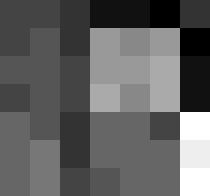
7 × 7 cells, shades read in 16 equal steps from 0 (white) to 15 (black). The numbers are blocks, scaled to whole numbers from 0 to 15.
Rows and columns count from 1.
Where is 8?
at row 6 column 2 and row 7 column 2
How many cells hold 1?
1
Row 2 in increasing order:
6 6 7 10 11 12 15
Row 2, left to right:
11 10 12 6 7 6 15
